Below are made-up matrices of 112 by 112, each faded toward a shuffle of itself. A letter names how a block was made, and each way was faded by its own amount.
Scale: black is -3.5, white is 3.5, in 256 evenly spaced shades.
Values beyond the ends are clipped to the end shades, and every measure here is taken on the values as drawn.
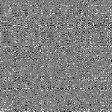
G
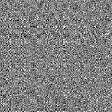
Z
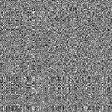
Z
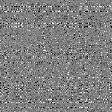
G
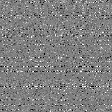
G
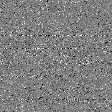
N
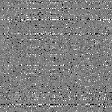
G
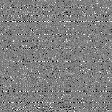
G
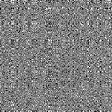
Z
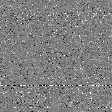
N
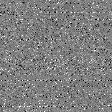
N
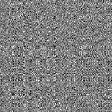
Z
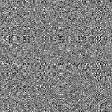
Z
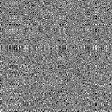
Z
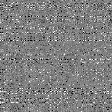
G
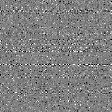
G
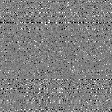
G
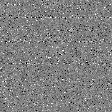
N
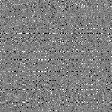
G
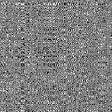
Z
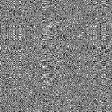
Z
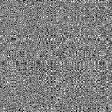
Z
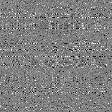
G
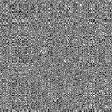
Z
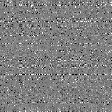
G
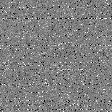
N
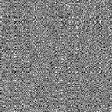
Z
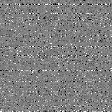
G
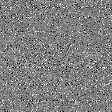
N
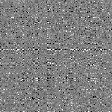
G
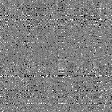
G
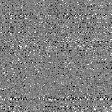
G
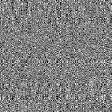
Z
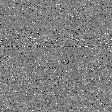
N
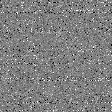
N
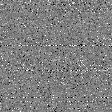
N
